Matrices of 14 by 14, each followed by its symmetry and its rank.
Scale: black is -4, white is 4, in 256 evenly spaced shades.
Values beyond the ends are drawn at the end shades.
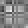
symmetric, rank two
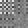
symmetric, rank two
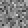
neither, full rank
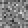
antisymmetric, full rank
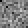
symmetric, full rank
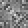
symmetric, full rank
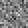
antisymmetric, full rank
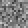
neither, full rank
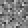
antisymmetric, full rank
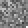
symmetric, full rank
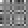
symmetric, rank one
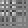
symmetric, rank one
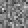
neither, full rank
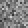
neither, full rank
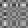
symmetric, rank one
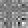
symmetric, rank two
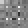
symmetric, rank two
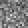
neither, full rank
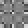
symmetric, rank two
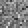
antisymmetric, full rank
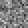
antisymmetric, full rank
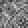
symmetric, full rank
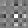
symmetric, rank one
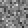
neither, full rank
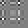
symmetric, rank one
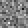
antisymmetric, full rank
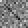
symmetric, full rank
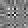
symmetric, rank two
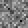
symmetric, full rank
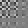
symmetric, rank one
